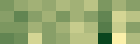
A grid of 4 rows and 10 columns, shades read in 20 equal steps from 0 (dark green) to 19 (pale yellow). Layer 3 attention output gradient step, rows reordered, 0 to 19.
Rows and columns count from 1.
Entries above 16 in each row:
0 0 0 1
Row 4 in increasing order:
0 7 8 10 11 13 14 14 16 19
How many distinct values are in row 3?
6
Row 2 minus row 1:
1 -4 -2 1 -4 0 -4 -2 4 4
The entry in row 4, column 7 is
14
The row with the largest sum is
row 1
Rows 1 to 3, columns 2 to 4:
11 12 11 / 7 10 12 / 9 12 10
